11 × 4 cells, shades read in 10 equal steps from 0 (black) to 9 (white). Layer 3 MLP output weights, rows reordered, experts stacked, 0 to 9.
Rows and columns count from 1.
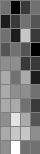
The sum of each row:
10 10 14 10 14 17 20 18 22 25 22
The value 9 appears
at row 11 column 2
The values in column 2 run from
0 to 9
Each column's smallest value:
1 0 2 0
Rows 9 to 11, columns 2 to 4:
8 6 3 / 7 7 5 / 9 4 4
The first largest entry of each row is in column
1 3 3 2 1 1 1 1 2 2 2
